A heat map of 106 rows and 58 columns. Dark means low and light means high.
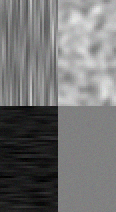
It is made of 2 by 2 panels. Panel 1,1: middling, streaked downward. Panel 1,2: high, blotchy. Panel 2,1: very low, streaked across, faint in contrast. Panel 2,2: middling, flat.
